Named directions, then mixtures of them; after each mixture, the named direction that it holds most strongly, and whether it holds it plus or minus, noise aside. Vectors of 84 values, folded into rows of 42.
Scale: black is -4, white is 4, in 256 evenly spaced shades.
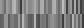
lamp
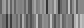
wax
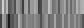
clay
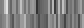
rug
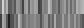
clay, plus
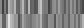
clay, minus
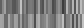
lamp, minus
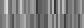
rug, plus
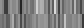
rug, minus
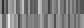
clay, minus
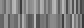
lamp, plus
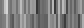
rug, plus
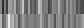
clay, minus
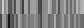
clay, plus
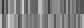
clay, minus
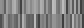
lamp, plus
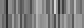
rug, minus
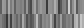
wax, plus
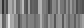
clay, minus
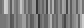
rug, plus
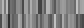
clay, plus
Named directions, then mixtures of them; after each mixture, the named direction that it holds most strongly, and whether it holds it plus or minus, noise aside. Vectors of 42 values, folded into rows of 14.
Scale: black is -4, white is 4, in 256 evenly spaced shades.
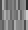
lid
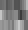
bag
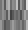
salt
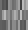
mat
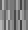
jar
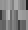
bag, minus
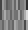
lid, plus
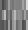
mat, plus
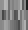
mat, minus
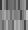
lid, plus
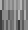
jar, minus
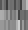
bag, plus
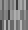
jar, minus
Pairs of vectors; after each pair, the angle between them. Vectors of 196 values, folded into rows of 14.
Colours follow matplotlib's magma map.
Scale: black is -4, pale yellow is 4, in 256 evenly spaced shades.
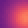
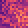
partly aligned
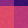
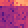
nearly opposite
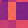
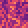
partly aligned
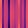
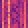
nearly opposite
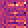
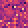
partly opposed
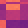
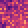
partly opposed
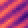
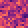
partly aligned
